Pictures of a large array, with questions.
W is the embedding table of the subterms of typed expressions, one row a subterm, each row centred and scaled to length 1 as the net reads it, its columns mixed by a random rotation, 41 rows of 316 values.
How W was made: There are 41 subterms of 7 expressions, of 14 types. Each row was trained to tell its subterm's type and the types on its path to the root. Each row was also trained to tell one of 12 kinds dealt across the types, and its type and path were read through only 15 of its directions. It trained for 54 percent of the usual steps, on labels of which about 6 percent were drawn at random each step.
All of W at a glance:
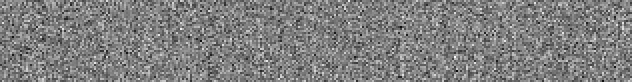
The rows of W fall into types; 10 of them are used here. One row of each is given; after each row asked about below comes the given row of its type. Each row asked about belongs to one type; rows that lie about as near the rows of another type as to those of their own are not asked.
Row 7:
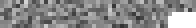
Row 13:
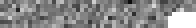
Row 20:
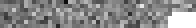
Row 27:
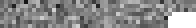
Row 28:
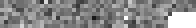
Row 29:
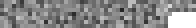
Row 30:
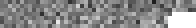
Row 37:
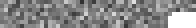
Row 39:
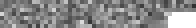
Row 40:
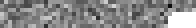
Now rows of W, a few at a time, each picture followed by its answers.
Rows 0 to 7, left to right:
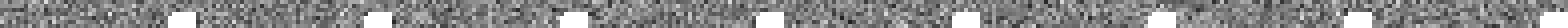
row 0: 28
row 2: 30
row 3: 29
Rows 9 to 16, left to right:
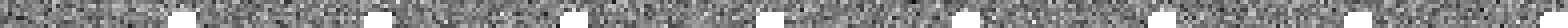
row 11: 29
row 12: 27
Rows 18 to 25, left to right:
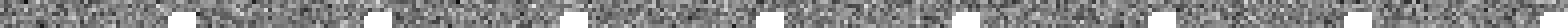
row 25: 37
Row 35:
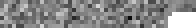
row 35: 37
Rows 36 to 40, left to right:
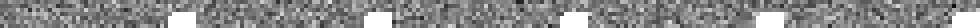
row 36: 29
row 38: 37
